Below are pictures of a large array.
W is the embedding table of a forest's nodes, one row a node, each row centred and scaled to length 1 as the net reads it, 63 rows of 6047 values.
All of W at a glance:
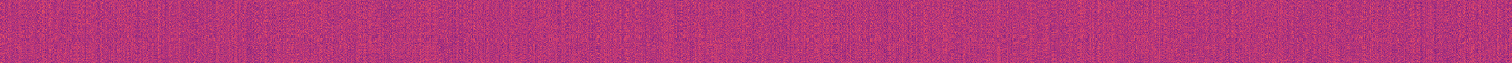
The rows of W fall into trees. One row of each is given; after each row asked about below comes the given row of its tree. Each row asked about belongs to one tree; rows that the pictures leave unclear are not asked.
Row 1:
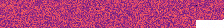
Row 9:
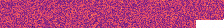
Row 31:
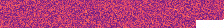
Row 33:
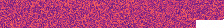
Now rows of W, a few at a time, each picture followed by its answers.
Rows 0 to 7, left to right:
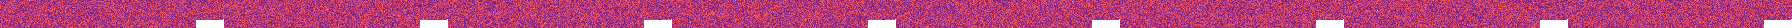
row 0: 31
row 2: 9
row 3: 9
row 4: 33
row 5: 1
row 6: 1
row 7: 33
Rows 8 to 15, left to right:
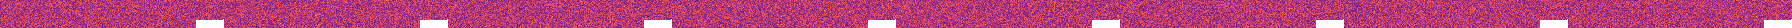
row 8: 33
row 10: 31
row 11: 1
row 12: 1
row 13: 31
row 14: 33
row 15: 33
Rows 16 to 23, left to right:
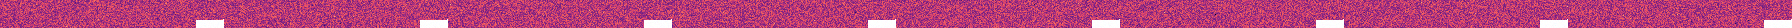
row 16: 31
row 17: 9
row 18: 33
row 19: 1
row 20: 31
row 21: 31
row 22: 33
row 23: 1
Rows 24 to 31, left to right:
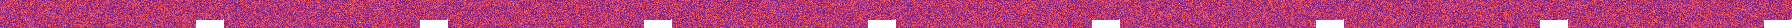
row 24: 1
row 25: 33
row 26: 33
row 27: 31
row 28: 33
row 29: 9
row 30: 31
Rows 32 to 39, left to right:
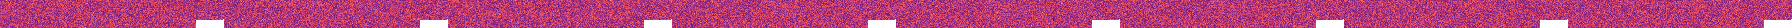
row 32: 1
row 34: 9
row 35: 31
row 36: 31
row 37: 31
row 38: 33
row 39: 33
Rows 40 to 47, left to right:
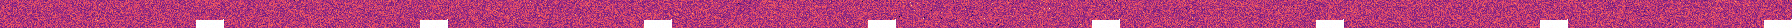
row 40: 33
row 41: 33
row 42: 1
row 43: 31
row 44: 9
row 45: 33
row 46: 1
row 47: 9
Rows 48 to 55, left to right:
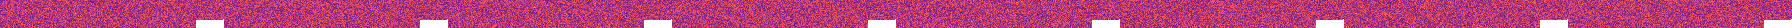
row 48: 1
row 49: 33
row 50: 33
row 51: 1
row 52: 33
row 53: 31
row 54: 9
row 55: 1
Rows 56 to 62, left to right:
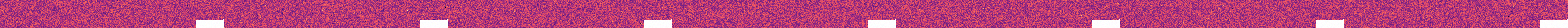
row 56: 33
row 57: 31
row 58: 1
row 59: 9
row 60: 1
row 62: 9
